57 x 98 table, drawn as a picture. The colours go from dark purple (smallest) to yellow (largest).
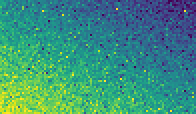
Slope: up to the bottom left. Histogram: bell-shaped. Ninth with the lowest average: top right. Odd rows or columns: none. Ninth with the highest average: bottom left. Stripes: none. Grain: fine.
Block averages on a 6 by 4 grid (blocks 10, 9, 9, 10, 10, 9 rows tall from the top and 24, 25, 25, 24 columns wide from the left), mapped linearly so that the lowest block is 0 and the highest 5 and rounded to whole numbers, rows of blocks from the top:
2110 | 3211 | 3321 | 4322 | 5432 | 5443
